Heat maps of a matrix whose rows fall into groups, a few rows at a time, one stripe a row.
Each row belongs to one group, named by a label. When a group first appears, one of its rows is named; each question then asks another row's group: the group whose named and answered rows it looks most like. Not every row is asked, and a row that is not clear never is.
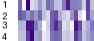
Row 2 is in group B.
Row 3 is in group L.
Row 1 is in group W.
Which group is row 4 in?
L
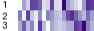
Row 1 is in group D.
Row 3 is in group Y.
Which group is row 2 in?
W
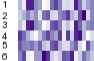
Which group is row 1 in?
L
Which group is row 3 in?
L
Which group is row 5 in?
B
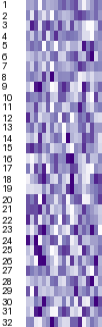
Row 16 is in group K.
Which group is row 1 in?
K
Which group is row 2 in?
W
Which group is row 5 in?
Y
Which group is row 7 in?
W
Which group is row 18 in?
D
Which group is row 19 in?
K
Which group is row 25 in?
L
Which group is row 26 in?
D
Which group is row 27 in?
B
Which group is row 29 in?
W
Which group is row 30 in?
D
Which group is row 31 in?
L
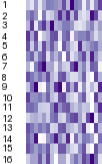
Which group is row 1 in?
K
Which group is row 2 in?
K
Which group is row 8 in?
B
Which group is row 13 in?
B
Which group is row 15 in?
B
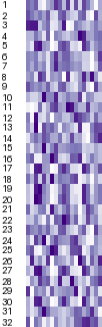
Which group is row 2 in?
B
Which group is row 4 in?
W
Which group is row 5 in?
L
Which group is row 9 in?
B
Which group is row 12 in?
W
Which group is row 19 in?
L
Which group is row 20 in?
L
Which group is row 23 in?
B
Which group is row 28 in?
D
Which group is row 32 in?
W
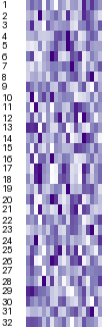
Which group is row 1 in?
Y
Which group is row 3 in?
Y
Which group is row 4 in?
K
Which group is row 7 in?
K
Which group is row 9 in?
B
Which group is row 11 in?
W
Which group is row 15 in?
W
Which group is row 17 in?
L
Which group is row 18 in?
L
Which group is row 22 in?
K
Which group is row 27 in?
Y
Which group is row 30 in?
B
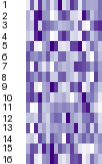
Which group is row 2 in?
L
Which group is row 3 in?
D
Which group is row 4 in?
L
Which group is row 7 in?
W
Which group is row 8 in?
B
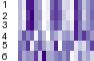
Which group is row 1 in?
L
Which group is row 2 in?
L
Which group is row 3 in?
L
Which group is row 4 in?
Y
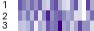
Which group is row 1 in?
B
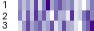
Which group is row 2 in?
D
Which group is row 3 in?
D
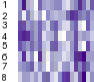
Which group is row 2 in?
W
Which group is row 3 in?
B
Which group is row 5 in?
B
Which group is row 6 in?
Y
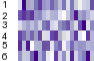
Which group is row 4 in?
B
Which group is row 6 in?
D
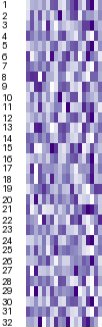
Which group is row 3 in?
Y
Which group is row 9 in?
L
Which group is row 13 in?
L
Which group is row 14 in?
B
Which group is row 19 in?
D
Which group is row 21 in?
W
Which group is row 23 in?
B
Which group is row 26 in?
Y
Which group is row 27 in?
W
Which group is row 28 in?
B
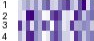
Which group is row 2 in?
L
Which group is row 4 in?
L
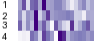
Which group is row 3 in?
D
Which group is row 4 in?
K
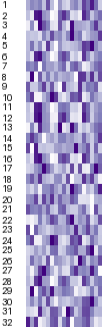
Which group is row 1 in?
Y
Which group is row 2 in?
L
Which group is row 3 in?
D
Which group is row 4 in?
K
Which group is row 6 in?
L
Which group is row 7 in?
K
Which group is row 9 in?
D
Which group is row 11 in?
L
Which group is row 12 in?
L
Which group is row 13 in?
D
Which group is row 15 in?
W
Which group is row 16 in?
L
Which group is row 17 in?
D
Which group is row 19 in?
K
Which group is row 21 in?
B
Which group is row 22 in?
K
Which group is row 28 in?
L
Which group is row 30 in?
Y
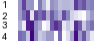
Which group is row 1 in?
Y
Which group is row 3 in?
L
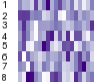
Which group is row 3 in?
Y
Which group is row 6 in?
W
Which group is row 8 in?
L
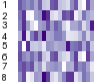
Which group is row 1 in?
B
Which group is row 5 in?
W
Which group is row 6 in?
B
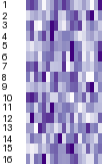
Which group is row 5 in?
K
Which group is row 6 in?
K
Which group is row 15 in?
K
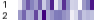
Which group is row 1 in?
D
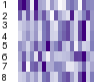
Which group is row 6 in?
Y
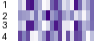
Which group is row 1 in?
L
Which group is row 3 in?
L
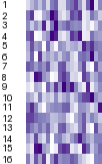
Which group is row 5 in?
Y
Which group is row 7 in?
B
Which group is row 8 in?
L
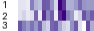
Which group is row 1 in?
K
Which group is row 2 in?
K
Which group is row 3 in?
B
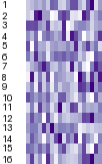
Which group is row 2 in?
L
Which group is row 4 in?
K
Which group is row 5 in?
W
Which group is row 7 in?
D
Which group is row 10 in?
B
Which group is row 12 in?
Y
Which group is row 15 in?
B
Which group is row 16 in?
Y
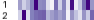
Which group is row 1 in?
D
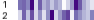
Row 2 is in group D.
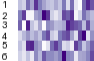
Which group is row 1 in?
D
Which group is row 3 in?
W
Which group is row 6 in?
K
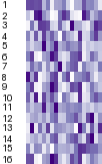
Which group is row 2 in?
L
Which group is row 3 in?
D
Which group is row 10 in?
D
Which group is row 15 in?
W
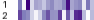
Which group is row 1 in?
W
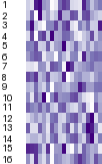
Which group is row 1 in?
L
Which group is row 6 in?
Y
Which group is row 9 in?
W
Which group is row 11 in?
B
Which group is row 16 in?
W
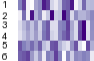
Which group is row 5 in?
B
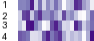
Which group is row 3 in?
L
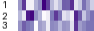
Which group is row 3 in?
Y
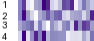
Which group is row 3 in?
Y
